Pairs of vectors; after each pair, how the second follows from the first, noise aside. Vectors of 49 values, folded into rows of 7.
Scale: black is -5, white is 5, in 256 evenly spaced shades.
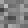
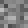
negated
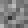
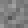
shrunk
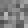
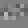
partly zeroed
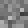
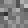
reversed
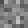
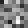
scaled up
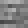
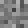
shuffled
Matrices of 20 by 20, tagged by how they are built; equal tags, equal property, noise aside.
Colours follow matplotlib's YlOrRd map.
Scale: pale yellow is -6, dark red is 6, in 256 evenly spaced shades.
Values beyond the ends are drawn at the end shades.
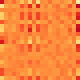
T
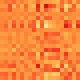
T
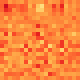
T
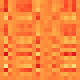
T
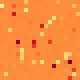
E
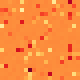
E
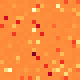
E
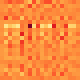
T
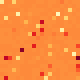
E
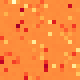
E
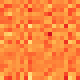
T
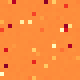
E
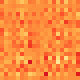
T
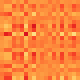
T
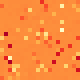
E
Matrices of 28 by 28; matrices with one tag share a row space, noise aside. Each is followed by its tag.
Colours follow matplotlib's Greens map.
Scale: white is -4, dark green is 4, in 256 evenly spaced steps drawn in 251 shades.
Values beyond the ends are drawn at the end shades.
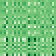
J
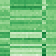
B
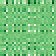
J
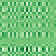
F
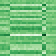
B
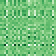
J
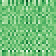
F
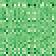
J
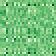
J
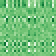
J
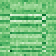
B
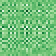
F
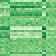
B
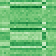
B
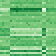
B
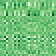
J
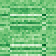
B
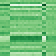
B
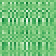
F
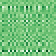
F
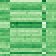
B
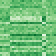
B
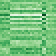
B
